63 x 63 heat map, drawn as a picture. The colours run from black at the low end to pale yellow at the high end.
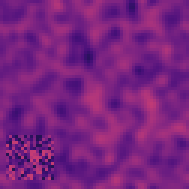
Slope: none. Grain: blotchy. Roughest part: bottom left. Odd patch: rougher, in the bottom left. Mirror symmetry: none.
